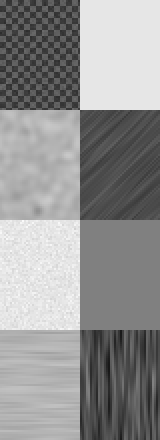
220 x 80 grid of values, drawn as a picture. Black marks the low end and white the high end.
The table splits into 4 rows of 2 panels. Panel 1,1: low, checkered. Panel 1,2: very high, flat. Panel 2,1: high, blotchy, faint in contrast. Panel 2,2: low, slanting up to the right, faint in contrast. Panel 3,1: very high, fine-grained, faint in contrast. Panel 3,2: middling, flat. Panel 4,1: high, streaked across, faint in contrast. Panel 4,2: low, streaked downward.
